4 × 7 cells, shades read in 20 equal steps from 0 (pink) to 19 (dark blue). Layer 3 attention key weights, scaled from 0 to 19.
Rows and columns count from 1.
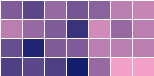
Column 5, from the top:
9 3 5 8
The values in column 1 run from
5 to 14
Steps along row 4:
down up up down down same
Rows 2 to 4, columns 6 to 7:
8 5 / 5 5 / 0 0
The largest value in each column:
14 18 14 19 9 8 5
